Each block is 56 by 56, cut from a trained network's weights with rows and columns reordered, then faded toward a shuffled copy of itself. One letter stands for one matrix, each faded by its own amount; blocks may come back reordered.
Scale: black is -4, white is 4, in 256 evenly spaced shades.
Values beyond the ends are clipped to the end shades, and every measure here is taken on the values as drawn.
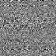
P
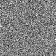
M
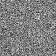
M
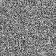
M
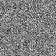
M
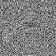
P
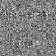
P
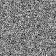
M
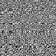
P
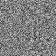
M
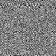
P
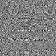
P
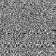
P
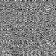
P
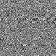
P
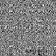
P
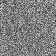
M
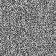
M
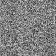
M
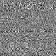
P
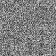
M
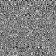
P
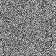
M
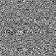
P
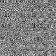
P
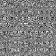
P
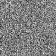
M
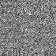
M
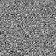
P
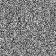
M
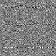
P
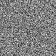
M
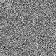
M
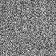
M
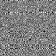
P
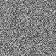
M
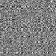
P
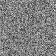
M
